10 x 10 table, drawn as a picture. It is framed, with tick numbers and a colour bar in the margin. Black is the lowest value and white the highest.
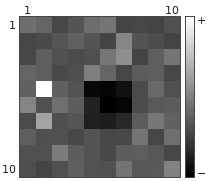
Stripes: none. Odd patch: lower, in the centre. Roughest part: middle left. Slope: none. Calmest part: bottom middle. Ninth with the highest average: middle left. Ninth with the lowest average: centre.
